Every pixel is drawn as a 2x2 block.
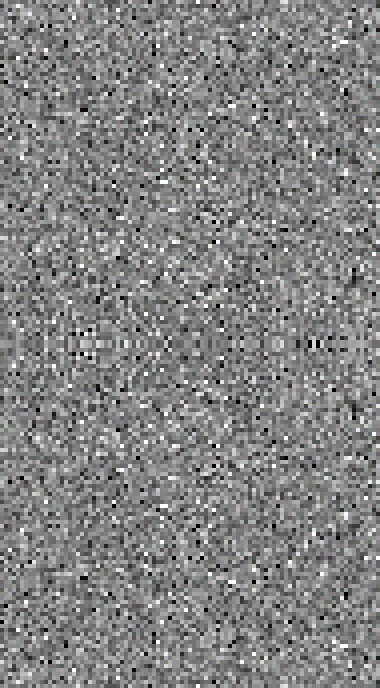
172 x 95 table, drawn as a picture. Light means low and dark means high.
Grain: fine. Seam: none. Stripes: none. Odd rows or columns: none. Average level on the scale: 50%. Mirror symmetry: top to bottom. Slope: none.
